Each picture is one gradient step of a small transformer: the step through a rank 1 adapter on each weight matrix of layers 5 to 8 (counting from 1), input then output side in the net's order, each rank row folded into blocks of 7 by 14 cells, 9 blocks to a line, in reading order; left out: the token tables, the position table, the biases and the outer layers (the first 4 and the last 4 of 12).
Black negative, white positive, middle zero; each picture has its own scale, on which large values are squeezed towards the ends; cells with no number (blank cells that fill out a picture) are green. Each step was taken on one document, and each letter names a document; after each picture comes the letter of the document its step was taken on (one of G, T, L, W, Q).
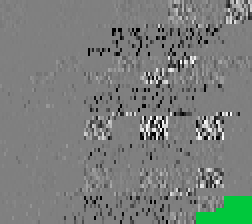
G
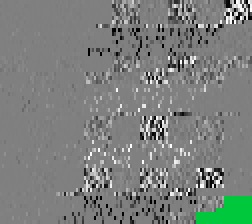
G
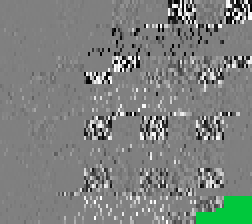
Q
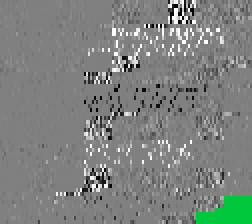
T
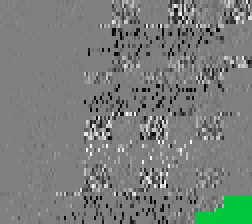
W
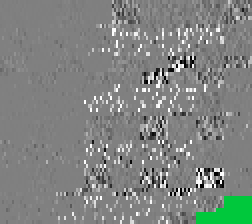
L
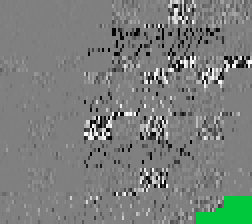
W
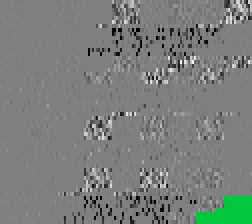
G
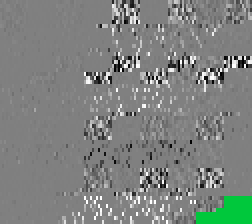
Q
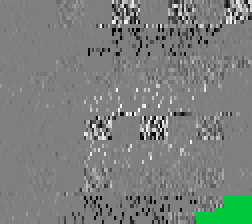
G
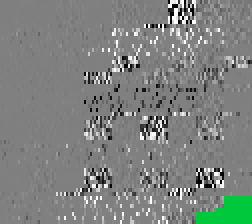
T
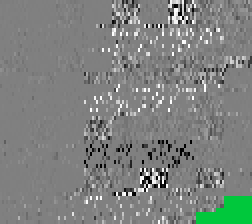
L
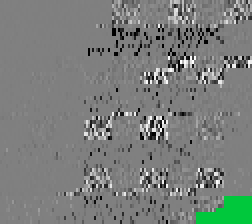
W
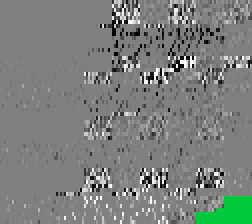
L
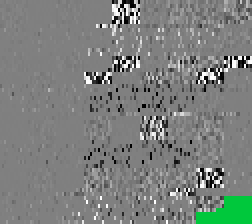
Q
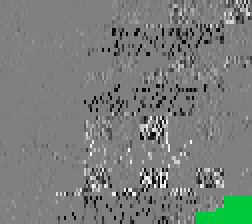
L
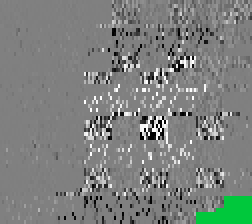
L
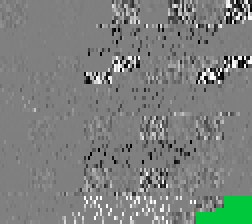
Q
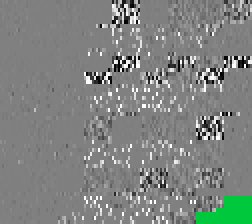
Q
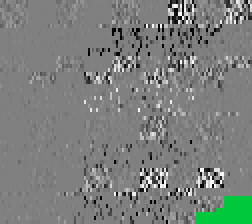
G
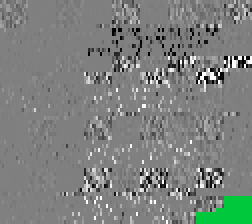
Q
